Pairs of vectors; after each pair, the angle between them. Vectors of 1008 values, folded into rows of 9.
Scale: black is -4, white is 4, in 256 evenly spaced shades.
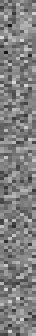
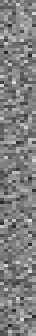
nearly parallel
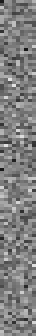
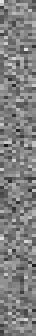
nearly opposite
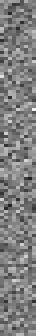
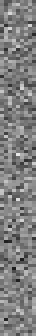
partly opposed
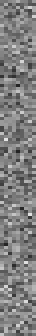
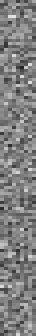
partly opposed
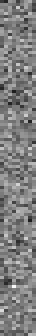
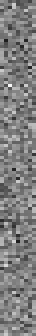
orthogonal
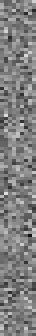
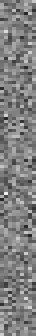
nearly parallel
